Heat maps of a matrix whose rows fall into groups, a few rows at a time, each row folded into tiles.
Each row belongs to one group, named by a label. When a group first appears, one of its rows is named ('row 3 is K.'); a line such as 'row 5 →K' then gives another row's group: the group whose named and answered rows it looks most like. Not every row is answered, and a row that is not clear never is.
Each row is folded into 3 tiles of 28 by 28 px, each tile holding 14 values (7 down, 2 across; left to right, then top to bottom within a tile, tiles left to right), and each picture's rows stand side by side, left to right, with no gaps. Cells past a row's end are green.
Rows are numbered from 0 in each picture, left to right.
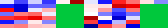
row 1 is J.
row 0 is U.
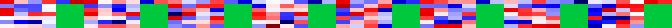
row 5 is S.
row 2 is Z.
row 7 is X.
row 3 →S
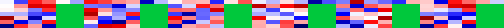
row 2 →J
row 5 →J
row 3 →J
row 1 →S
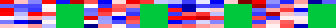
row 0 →S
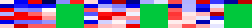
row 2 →S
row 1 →U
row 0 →U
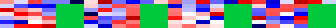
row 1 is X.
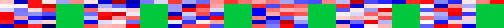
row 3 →X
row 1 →U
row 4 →X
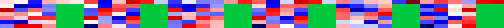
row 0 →U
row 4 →S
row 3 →Z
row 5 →X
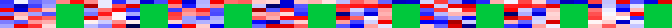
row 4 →J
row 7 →S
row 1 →Z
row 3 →U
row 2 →Z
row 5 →X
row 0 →U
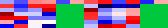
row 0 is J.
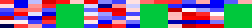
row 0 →Z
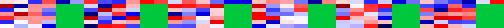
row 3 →J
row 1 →Z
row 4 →Z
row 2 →J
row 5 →U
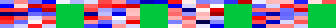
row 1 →J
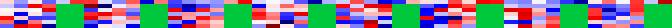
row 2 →U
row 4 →X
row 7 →S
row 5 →X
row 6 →U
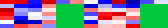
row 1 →U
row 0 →S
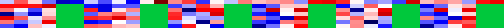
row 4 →S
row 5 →X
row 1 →U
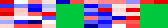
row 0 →S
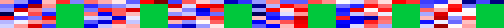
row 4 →X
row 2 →J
